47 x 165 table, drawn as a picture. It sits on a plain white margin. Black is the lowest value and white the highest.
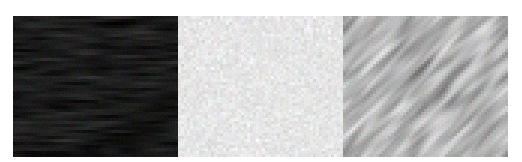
The table splits into one row of 3 panels. Panel 1,1: very low, streaked across, faint in contrast. Panel 1,2: very high, fine-grained, faint in contrast. Panel 1,3: high, slanting up to the right.
